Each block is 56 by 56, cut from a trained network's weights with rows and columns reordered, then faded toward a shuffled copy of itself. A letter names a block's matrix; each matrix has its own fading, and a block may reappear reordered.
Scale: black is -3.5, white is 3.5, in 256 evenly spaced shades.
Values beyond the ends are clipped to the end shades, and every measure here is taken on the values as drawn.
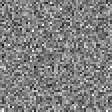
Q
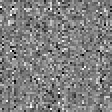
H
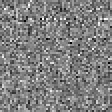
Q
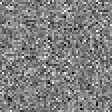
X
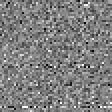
X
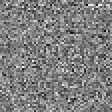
Q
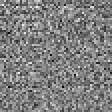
Q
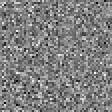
X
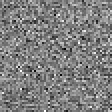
Q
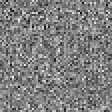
Q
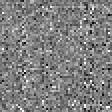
H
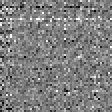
H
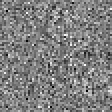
X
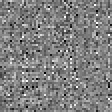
H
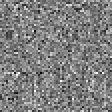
Q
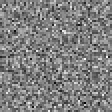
Q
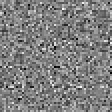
X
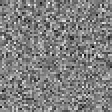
Q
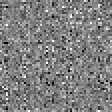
H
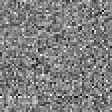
Q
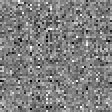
H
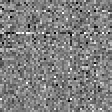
X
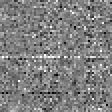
H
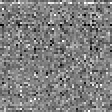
H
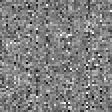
H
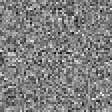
Q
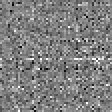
H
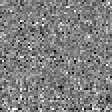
X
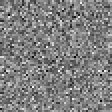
Q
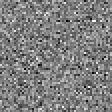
Q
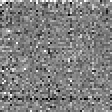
H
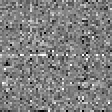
H
